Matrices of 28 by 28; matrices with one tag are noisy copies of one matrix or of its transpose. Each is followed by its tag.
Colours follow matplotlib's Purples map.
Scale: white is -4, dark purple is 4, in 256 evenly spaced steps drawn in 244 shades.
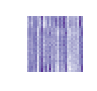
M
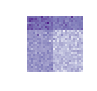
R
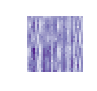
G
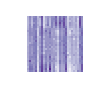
M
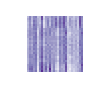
M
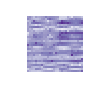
G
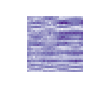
G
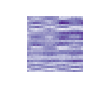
G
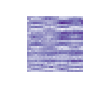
G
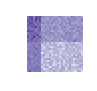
R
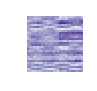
G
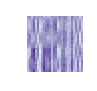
G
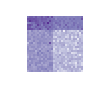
R
